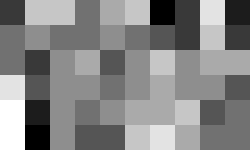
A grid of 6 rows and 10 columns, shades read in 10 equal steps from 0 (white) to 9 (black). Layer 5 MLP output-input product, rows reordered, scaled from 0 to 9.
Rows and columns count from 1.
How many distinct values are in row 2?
5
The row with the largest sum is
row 2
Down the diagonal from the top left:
7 4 4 4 4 2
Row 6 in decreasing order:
9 6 6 5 5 4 3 2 1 0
